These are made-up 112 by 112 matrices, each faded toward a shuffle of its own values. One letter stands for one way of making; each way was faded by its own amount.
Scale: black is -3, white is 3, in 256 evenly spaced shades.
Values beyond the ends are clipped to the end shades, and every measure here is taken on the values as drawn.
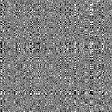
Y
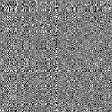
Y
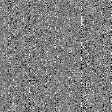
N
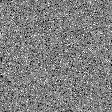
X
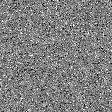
X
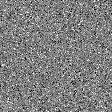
X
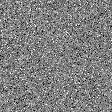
X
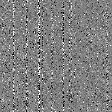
N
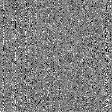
N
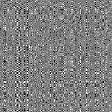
Y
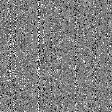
N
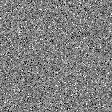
X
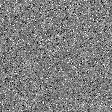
X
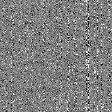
N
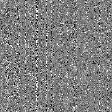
N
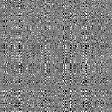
Y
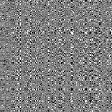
Y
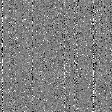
N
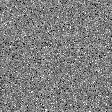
X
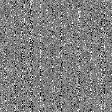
N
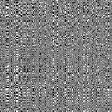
Y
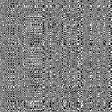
Y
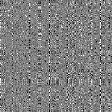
Y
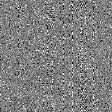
N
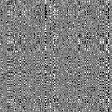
Y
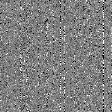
N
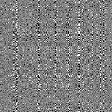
Y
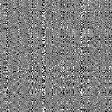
Y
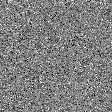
X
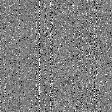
N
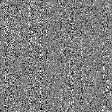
N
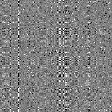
Y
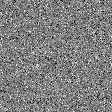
X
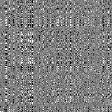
Y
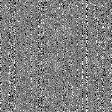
N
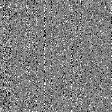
N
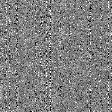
N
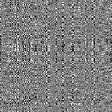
Y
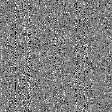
N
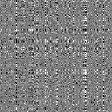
Y
